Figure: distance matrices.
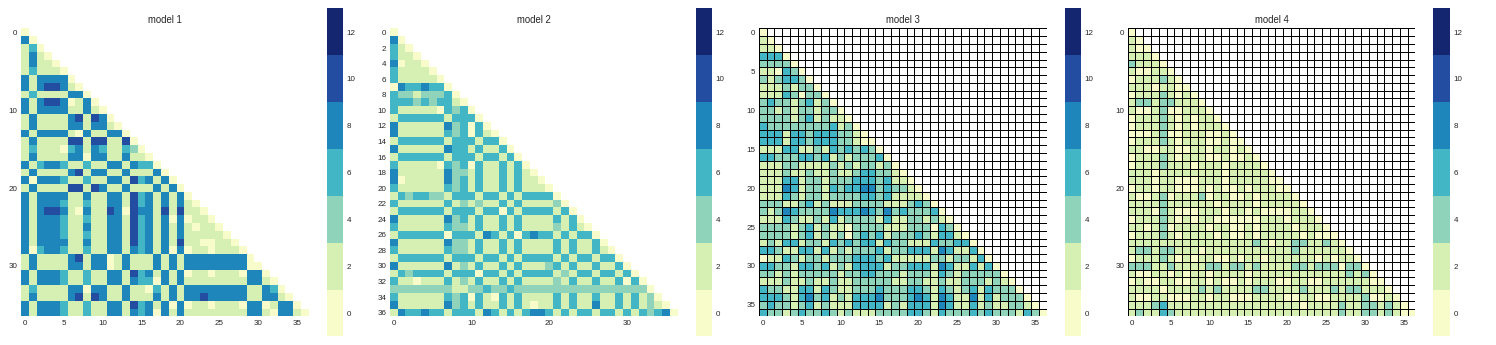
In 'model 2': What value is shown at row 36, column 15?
6
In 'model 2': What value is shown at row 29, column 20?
6
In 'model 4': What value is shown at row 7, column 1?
2
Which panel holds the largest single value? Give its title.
model 1
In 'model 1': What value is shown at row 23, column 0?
8
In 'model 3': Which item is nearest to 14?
13
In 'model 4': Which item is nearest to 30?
27
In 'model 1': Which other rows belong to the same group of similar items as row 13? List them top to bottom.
1, 6, 7, 9, 10, 17, 19, 21, 22, 23, 24, 25, 26, 27, 28, 31, 32, 35, 36
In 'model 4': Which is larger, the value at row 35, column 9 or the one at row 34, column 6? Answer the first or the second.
the first
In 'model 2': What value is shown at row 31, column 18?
6
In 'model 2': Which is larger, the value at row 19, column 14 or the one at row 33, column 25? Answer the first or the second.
the first
